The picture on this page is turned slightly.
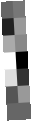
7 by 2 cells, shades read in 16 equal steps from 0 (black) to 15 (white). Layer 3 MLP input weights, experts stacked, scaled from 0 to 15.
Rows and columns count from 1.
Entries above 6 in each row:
1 1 2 1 1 1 0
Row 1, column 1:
6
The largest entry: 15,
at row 4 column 1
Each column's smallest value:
2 0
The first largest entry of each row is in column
2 2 1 1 1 2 1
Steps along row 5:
down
